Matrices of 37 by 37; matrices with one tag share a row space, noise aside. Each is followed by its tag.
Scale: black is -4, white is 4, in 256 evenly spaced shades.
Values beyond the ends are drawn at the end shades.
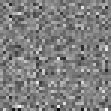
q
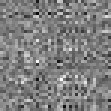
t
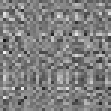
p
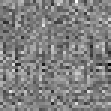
p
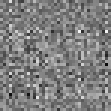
q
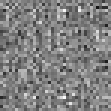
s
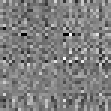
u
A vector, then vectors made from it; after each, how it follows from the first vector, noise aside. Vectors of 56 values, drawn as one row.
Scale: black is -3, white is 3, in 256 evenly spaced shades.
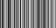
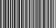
sign-scrambled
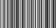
reversed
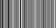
partly zeroed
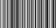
reversed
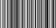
reversed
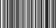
reversed
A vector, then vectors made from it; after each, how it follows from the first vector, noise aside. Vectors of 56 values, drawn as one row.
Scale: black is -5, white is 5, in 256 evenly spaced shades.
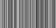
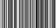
scaled up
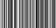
scaled up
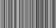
copied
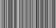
copied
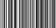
scaled up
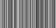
copied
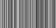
copied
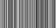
copied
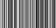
scaled up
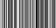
scaled up
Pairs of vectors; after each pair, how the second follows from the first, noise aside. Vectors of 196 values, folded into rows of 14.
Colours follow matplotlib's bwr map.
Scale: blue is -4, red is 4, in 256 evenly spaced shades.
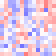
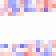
partly zeroed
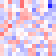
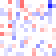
partly zeroed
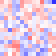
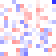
partly zeroed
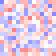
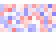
partly zeroed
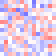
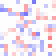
partly zeroed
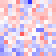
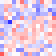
wrapped around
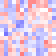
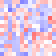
wrapped around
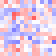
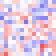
wrapped around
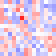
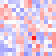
reversed
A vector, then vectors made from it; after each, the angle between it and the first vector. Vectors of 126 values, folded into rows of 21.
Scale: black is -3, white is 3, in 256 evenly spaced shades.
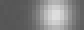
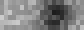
nearly opposite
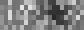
partly opposed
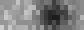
nearly opposite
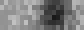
nearly opposite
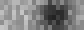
nearly opposite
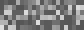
orthogonal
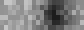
nearly opposite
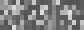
orthogonal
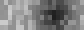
nearly opposite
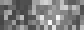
partly aligned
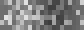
partly opposed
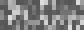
orthogonal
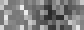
partly opposed
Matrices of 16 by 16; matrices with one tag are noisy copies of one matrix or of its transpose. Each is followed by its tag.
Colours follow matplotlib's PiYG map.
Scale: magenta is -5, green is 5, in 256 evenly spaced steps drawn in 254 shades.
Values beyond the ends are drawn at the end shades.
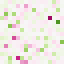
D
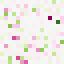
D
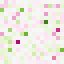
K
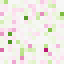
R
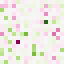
K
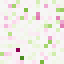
D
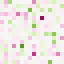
K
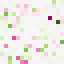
D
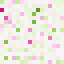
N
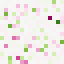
D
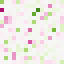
N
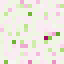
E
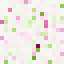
E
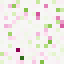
D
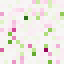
R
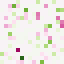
D
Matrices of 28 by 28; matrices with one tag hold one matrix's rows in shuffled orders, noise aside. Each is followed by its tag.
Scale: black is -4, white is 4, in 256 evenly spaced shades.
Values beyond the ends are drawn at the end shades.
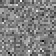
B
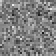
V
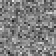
V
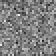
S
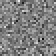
S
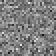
B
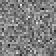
B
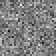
B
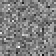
S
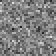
V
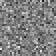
S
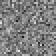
S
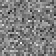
B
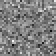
V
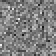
S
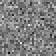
B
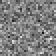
V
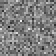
B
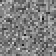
S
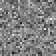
V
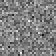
B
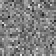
B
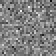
B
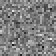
V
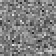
V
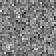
S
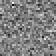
V
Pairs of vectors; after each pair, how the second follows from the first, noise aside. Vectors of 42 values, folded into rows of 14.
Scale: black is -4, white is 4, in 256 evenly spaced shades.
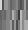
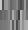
copied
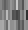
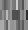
copied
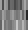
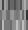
copied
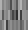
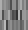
copied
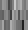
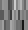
copied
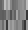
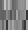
copied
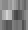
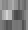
copied
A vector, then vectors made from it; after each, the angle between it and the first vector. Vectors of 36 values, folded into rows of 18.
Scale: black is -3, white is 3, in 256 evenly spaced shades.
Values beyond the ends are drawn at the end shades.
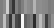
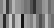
nearly opposite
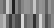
nearly parallel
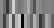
nearly opposite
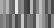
partly aligned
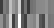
partly opposed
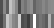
partly opposed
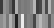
partly aligned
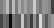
partly aligned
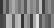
partly opposed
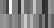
orthogonal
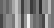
partly opposed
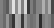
partly opposed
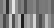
nearly opposite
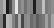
partly opposed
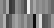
partly aligned
